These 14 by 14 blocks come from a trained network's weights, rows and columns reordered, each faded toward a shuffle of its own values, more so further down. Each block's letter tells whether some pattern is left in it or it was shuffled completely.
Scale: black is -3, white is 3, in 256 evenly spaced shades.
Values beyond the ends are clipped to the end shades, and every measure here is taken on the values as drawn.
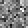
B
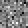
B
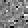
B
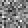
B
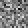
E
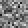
E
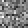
B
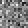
B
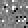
B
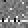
E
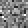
E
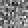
B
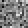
B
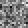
B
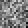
B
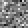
B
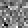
E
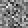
B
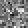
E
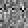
E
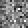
B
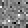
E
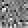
E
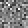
E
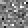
B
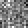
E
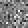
B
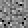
B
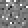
B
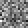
B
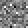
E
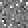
B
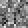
E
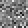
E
